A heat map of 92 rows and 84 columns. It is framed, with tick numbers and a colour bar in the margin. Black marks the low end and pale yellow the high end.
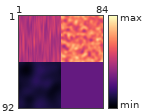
The table splits into 2 rows of 2 panels. Panel 1,1: middling, streaked downward, faint in contrast. Panel 1,2: high, blotchy. Panel 2,1: very low, smooth, faint in contrast. Panel 2,2: low, flat.
